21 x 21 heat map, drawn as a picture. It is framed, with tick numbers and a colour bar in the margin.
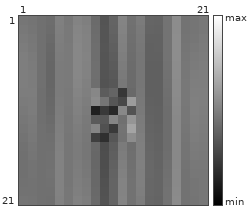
There is no overall slope. An odd patch, rougher than its surroundings, sits in the centre. The centre is the roughest part. The values are skewed, with a long tail toward low values. The grain runs up and down.
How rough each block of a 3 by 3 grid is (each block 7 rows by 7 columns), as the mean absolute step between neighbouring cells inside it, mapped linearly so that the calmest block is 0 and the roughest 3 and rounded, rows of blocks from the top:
0 1 0 | 0 3 0 | 0 1 0
